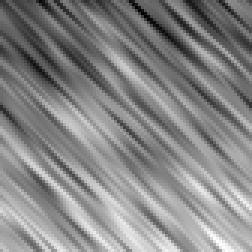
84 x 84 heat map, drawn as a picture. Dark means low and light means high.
Overall the values sit about 50% of the way up the scale. The values follow a bell shape. No single row or column stands out from its neighbours. Streaks slant down to the right. The field climbs toward the bottom.
